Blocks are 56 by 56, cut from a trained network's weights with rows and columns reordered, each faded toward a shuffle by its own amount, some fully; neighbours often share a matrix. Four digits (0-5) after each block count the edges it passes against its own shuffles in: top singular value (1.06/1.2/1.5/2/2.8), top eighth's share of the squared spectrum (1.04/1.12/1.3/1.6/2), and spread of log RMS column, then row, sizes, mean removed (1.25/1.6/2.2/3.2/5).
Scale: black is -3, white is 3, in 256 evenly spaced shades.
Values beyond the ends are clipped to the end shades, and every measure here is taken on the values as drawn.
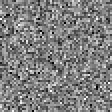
0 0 0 0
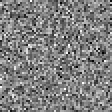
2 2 0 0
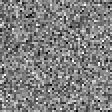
0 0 0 0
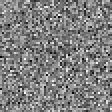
0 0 0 0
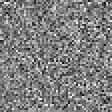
2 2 0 0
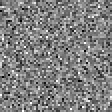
0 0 0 0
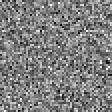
0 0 0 0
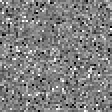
0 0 0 0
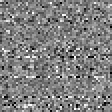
3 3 0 3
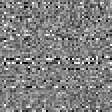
4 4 1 3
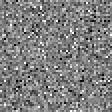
2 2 0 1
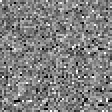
3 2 0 2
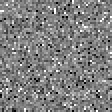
1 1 0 1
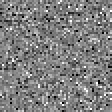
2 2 0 0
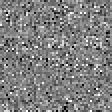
2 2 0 2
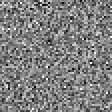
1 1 0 0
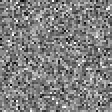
2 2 0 0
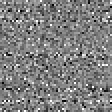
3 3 0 2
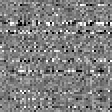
4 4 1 4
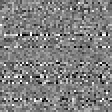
4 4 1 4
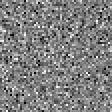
0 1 0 0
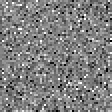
1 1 0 0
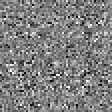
3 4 1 3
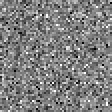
2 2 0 1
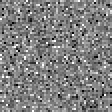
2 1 0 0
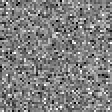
1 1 0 0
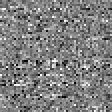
3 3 1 3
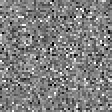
2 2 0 2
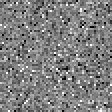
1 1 0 1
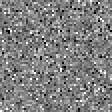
2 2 0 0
